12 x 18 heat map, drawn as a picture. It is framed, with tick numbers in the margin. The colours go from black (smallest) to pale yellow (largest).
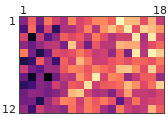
No regular stripes run through it. Overall the values sit about 60% of the way up the scale. The right part is higher, past a seam about 30% of the way across. The top right is the ninth with the highest average.
